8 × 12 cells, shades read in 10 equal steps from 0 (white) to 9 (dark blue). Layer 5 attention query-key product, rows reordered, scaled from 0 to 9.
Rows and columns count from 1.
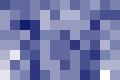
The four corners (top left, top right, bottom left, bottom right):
7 5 1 4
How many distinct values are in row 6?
7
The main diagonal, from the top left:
7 5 9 8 4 6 7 5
